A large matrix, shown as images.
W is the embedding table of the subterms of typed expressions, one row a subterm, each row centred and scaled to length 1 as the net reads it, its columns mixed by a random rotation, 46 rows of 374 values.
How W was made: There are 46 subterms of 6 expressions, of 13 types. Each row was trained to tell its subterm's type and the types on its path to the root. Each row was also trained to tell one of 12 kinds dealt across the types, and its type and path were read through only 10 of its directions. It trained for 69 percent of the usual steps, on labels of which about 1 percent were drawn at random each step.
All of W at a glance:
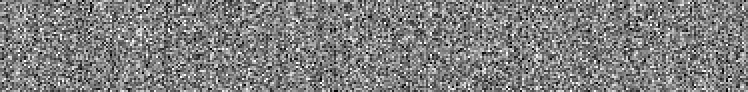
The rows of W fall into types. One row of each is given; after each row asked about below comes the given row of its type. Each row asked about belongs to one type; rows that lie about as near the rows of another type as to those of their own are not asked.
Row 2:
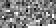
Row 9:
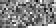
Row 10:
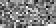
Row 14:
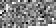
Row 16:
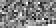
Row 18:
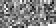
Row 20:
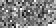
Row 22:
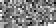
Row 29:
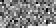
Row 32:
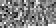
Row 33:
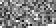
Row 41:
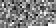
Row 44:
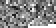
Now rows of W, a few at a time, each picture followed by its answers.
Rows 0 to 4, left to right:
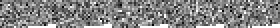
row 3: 2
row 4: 32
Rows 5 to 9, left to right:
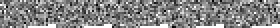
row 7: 16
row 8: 22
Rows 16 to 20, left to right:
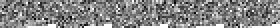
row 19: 16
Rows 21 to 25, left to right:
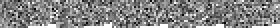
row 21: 2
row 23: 2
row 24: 10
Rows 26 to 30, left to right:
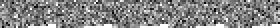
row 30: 14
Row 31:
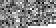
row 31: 10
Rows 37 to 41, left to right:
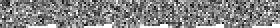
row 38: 22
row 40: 14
